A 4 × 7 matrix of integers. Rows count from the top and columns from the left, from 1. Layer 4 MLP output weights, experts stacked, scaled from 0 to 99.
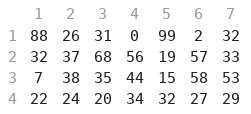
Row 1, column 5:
99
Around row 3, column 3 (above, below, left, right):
68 20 38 44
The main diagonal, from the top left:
88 37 35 34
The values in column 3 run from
20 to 68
